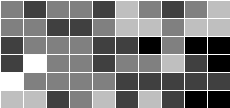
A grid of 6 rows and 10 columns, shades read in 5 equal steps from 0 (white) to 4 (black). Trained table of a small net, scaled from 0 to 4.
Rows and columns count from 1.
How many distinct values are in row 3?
3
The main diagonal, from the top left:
2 2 2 2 2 3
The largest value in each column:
3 3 3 3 3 3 4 3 4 4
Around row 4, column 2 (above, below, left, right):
2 2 3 2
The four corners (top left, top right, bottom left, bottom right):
2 1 1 4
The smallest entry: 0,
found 2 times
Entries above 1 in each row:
8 6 10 8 9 6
